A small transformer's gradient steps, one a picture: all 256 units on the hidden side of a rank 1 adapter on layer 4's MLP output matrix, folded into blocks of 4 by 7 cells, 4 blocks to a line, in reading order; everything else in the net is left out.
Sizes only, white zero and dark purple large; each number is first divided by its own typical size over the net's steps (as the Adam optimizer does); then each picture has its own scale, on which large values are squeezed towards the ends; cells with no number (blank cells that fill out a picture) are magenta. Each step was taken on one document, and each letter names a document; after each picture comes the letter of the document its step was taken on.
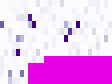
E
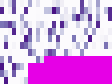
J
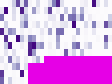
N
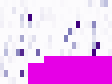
E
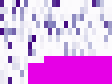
N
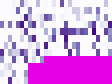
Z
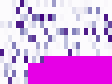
Z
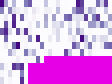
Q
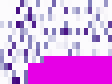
Z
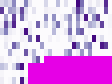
Q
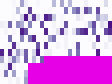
Z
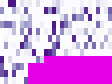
J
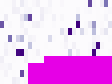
E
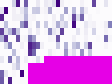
N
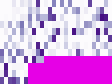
Z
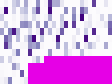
N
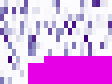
N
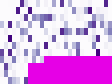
Z
